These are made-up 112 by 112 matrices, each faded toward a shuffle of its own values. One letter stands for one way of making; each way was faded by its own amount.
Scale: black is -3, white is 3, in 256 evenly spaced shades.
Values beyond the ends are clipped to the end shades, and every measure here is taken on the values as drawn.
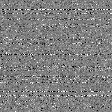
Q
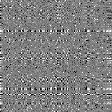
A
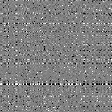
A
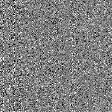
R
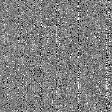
R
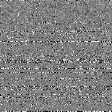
Q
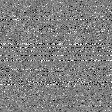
Q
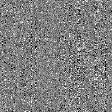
R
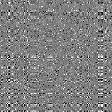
A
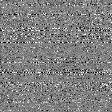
Q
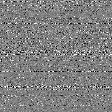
Q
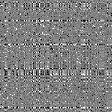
A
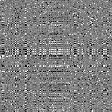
A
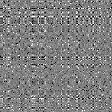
A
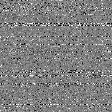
Q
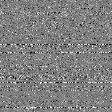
Q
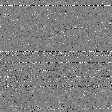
Q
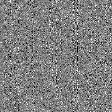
R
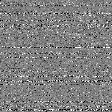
Q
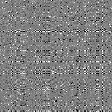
A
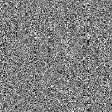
R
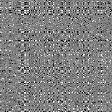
A
